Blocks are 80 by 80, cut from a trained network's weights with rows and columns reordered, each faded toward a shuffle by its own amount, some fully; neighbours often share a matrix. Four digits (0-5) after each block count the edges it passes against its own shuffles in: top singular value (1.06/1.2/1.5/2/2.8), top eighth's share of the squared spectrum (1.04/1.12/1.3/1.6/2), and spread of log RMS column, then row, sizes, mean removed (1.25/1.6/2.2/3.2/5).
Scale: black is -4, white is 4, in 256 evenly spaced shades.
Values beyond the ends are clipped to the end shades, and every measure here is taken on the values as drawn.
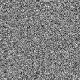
3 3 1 1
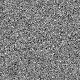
2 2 0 0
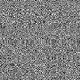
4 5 1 3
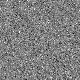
0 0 0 0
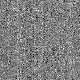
2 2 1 1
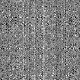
3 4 2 3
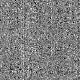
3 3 1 2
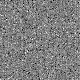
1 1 0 0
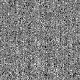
2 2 0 2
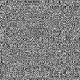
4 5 1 3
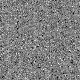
1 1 0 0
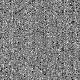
2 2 1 1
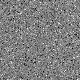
0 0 0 0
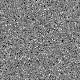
0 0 0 0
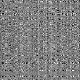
3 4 2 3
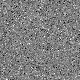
0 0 0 0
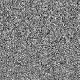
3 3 0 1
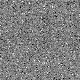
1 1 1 0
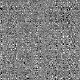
3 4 3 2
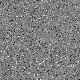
0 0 0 0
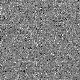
1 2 1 0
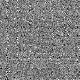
2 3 2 1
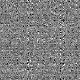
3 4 3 1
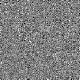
3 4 2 2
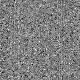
2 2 0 1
